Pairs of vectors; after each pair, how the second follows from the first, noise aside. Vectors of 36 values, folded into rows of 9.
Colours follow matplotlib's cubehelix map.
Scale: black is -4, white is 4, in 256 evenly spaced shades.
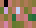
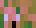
shuffled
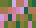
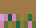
partly zeroed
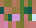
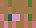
partly zeroed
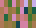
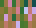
negated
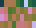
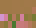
partly zeroed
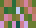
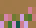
partly zeroed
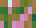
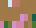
partly zeroed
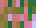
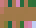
partly zeroed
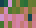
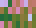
negated
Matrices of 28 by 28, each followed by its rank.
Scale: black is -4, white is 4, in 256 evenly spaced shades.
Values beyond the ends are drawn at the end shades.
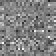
five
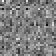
five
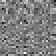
five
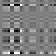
one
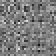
five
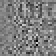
five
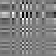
one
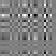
one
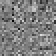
five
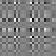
one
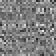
five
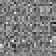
five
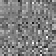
five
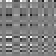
one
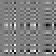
one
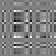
one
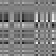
one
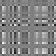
one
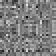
five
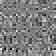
five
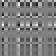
one
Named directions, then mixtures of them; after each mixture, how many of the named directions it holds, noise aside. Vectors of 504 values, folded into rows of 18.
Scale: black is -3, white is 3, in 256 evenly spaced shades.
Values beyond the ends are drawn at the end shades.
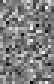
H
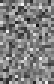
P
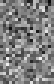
two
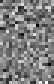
two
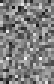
one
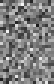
one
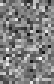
two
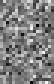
one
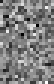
two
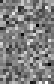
two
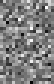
one
